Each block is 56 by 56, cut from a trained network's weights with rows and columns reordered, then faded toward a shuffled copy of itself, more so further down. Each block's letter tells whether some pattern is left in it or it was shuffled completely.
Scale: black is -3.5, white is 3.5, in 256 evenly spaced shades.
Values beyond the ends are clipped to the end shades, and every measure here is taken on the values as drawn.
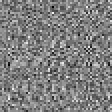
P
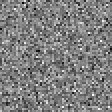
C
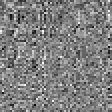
P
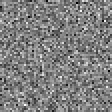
C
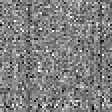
P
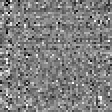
P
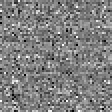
P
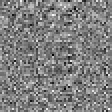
P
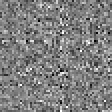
P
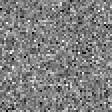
C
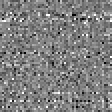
P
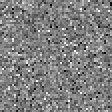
C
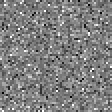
C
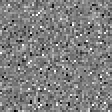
C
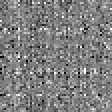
P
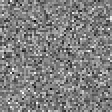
C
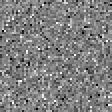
C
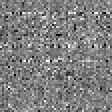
P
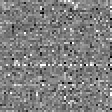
P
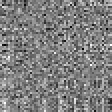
P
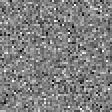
C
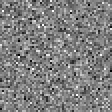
C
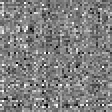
P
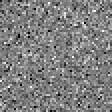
C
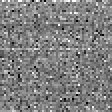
P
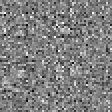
P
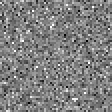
C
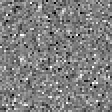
C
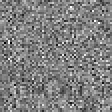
P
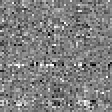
P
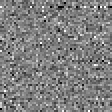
P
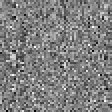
P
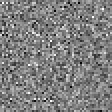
P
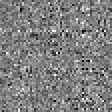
P
